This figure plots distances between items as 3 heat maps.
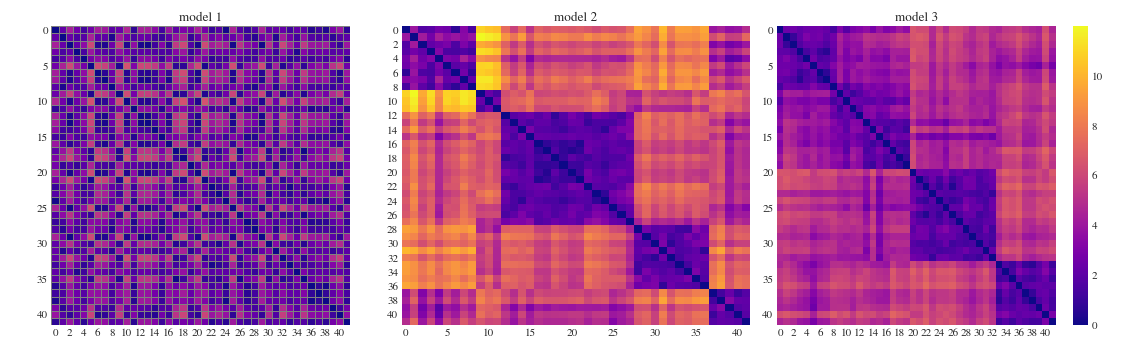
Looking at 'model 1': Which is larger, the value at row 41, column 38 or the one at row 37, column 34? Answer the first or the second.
the second
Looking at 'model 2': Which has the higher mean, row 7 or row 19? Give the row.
7
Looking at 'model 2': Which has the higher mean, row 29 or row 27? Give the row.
29
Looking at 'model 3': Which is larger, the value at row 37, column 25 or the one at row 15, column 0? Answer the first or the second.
the first
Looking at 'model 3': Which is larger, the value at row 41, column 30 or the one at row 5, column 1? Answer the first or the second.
the first
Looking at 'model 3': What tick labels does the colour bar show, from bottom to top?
0, 2, 4, 6, 8, 10
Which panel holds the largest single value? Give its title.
model 2
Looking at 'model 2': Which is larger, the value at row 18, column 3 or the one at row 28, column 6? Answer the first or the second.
the second
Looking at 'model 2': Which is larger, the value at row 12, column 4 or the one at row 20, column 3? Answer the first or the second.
the second
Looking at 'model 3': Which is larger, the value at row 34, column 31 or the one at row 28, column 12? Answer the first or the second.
the first
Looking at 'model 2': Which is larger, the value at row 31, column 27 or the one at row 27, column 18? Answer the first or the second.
the first
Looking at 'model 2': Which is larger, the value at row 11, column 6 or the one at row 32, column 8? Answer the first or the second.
the first
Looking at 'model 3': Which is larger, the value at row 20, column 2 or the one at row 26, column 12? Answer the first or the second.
the first
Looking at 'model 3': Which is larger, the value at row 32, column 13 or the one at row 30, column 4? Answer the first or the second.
the second
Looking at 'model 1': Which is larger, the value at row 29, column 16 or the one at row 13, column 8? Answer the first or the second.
the second
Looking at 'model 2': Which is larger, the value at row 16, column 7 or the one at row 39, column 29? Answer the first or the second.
the first
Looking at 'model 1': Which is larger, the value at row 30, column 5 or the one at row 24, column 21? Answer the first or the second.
the second
